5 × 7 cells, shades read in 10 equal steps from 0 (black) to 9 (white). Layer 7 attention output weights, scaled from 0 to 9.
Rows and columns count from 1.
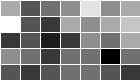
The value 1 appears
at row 3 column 3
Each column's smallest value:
2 2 1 2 4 0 2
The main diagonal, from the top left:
6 3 1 4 4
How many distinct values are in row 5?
3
